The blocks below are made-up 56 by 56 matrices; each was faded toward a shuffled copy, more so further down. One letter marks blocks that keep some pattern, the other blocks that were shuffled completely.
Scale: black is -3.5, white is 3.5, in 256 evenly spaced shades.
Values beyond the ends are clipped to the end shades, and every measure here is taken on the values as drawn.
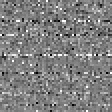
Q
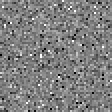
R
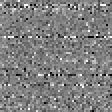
Q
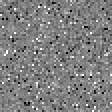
R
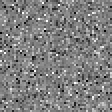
R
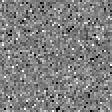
R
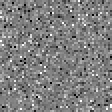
R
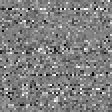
Q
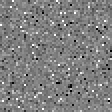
R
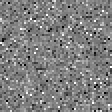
R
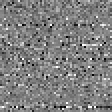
Q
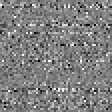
Q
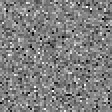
R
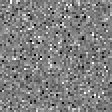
R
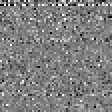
Q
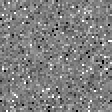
R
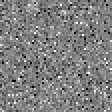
R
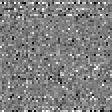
Q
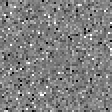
R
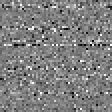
Q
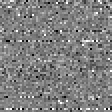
Q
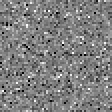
R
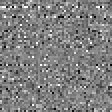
Q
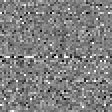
Q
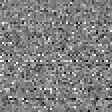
Q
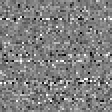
Q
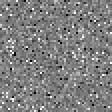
R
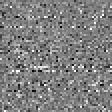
Q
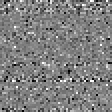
Q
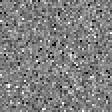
R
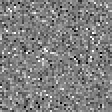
R
